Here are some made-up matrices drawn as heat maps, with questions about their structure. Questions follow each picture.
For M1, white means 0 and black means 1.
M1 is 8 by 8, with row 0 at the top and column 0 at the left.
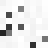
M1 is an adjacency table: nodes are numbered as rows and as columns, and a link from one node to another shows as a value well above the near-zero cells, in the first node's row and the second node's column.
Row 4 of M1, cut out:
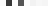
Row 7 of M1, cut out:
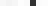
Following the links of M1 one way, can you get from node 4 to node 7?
no
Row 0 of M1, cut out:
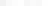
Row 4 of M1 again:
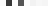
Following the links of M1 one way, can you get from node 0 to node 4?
no
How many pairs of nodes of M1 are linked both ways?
0
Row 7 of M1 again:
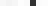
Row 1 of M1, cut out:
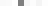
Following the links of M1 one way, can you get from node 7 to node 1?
yes
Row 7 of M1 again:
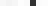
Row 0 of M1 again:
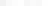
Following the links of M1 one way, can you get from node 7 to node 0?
yes
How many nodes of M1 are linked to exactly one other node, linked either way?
3
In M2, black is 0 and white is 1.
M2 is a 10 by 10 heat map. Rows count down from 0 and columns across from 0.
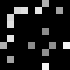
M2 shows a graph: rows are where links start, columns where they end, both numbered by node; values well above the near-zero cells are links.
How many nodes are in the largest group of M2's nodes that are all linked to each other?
2
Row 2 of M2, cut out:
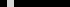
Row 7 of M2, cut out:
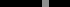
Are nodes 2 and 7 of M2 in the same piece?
no
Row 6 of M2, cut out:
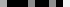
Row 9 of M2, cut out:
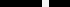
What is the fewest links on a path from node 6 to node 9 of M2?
1
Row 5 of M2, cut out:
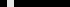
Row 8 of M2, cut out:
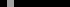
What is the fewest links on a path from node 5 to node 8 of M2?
2
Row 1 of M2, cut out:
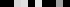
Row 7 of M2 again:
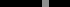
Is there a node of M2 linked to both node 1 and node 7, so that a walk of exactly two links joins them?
no
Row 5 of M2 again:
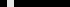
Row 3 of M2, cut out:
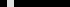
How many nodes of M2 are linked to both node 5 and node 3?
1
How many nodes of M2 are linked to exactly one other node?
8
